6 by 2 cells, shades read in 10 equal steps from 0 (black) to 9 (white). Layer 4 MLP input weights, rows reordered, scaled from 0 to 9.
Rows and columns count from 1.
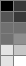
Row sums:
2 5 8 9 15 17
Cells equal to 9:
1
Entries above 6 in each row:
0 0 0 0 2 2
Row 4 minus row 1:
4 3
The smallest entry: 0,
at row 1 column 1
